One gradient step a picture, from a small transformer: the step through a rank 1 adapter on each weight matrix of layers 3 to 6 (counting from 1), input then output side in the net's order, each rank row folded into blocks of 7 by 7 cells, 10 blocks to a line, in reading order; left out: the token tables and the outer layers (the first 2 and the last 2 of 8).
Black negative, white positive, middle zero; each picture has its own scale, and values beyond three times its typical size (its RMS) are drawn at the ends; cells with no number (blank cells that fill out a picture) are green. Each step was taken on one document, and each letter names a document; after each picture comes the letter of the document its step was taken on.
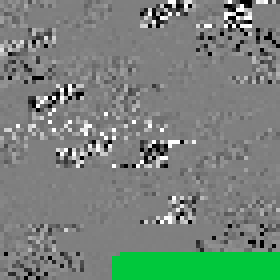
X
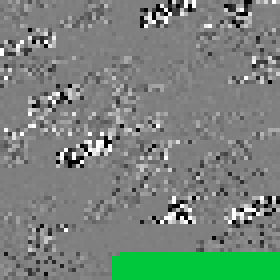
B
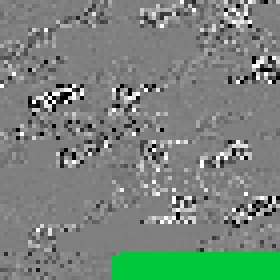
B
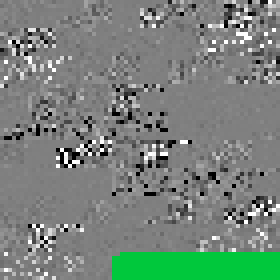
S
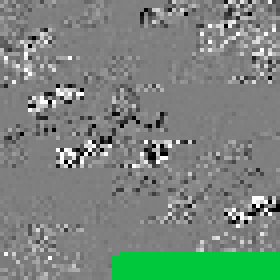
S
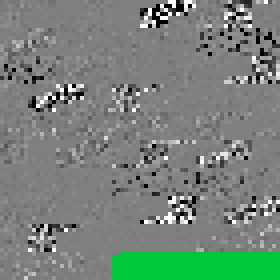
X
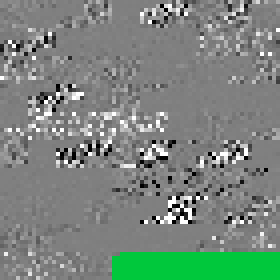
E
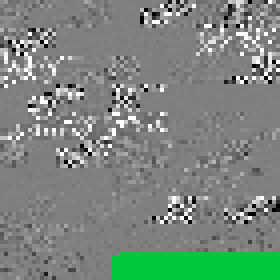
S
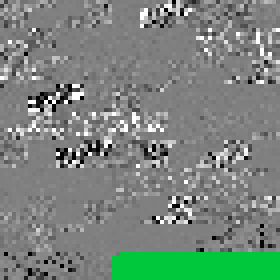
E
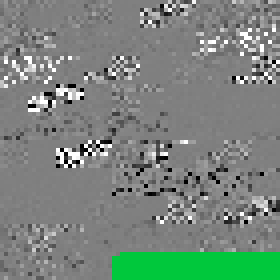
S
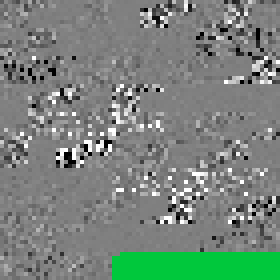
B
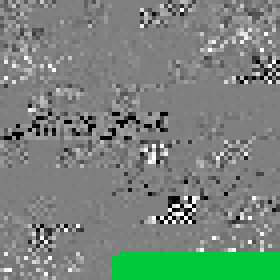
S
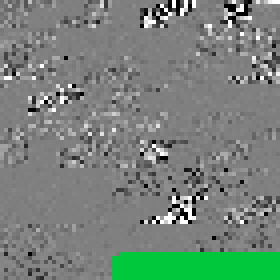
E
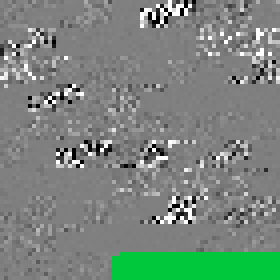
E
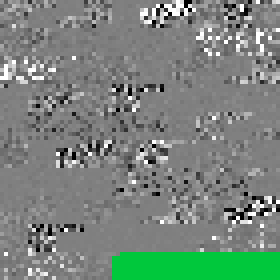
E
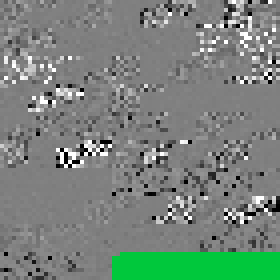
S
